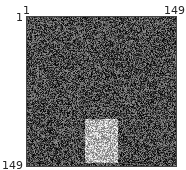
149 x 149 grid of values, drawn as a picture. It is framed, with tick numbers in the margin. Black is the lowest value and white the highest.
Average level on the scale: 30%. Ninth with the highest average: bottom middle. Mirror symmetry: none. Stripes: none. Odd patch: higher, in the bottom middle.
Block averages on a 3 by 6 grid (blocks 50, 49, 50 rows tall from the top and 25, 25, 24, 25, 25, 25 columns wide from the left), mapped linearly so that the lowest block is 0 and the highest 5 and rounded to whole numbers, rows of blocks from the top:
000000 | 000000 | 005500
